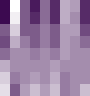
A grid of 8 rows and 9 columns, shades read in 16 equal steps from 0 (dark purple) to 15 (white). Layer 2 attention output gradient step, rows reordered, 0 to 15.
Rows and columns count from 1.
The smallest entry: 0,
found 2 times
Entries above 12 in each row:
1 1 0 0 0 0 0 1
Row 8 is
13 5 9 11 9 11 7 8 11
